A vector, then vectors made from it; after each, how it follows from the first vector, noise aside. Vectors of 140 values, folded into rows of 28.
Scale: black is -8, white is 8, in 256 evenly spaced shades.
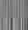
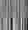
scaled up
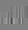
partly zeroed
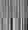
scaled up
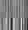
scaled up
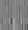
partly zeroed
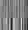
scaled up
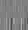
partly zeroed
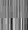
scaled up
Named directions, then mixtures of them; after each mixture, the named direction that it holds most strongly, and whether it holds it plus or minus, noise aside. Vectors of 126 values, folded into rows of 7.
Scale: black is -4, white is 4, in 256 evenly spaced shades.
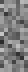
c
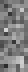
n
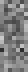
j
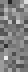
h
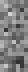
n, minus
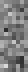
n, minus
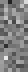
h, plus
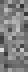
j, minus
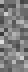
c, minus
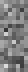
n, minus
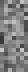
j, minus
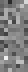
h, plus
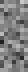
c, plus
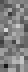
n, plus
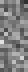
c, minus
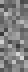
c, minus
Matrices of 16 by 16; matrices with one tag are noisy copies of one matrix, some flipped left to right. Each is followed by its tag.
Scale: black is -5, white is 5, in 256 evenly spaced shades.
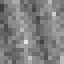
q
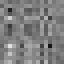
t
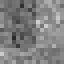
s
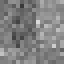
s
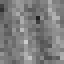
q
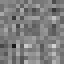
t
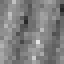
q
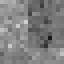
s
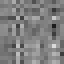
t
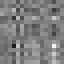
t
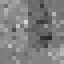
s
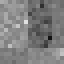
s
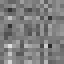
t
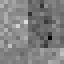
s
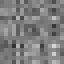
t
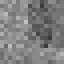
s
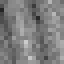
q
